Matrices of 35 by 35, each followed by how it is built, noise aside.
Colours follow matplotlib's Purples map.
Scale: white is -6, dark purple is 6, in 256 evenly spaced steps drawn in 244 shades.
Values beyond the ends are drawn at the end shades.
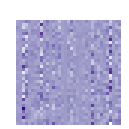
uneven columns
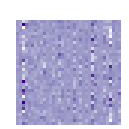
uneven columns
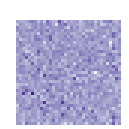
noise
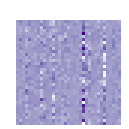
uneven columns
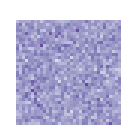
noise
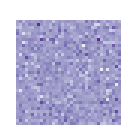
noise
